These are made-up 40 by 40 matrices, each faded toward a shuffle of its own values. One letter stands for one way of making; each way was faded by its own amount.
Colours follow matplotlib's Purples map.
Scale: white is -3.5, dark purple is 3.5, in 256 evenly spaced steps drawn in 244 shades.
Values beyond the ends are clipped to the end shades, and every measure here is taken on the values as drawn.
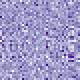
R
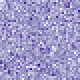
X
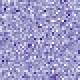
X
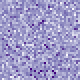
X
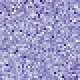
X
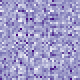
R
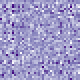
R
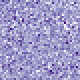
X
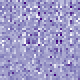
R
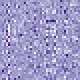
R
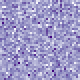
X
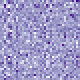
R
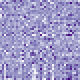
R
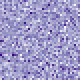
X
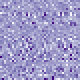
R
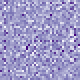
R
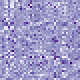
R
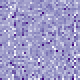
R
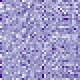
R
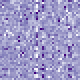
R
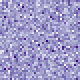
X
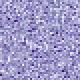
X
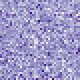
X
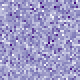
X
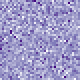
X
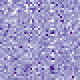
R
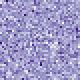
X
